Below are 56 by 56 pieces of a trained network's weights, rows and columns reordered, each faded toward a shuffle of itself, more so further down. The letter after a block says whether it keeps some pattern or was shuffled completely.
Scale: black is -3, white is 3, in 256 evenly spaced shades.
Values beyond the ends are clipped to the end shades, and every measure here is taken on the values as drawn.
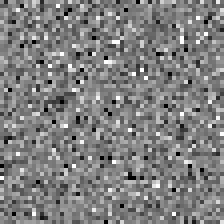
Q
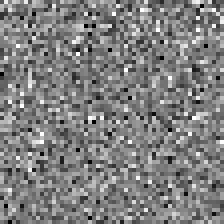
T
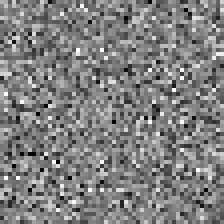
T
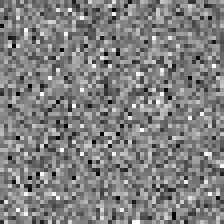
Q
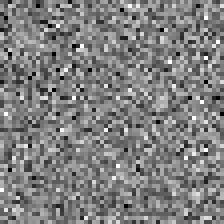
T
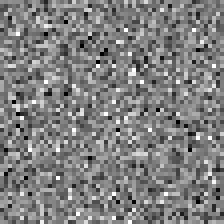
Q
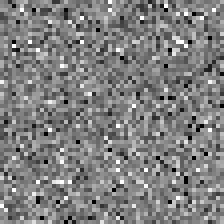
Q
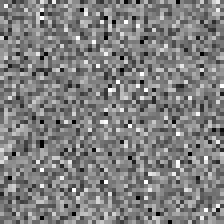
T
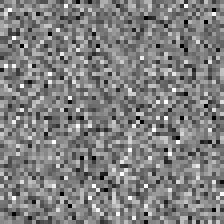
Q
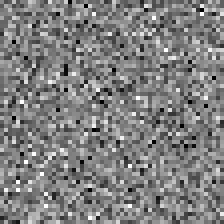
Q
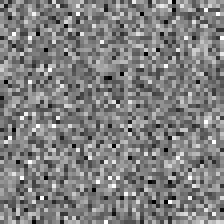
Q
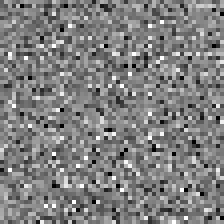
T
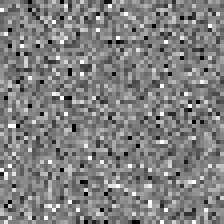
Q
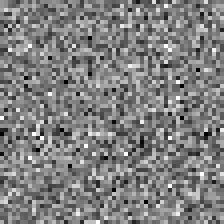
T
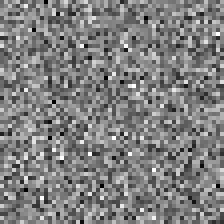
Q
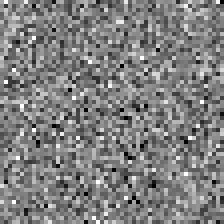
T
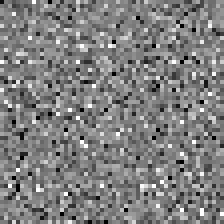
T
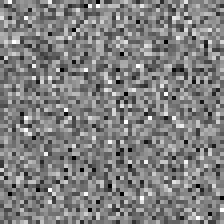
T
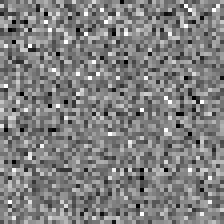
T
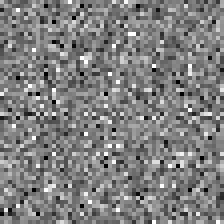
T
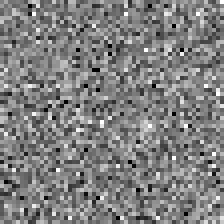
Q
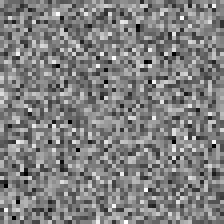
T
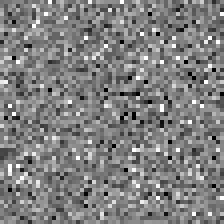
Q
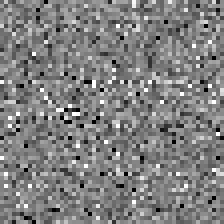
T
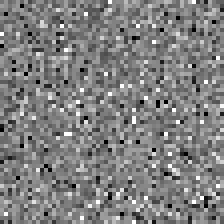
Q
